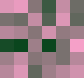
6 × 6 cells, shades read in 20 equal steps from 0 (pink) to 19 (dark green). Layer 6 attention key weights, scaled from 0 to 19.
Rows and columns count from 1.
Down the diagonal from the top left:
2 11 9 19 10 3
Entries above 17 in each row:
0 0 0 3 0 0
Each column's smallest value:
2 1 4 3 2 0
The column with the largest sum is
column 4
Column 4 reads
15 13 3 19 8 7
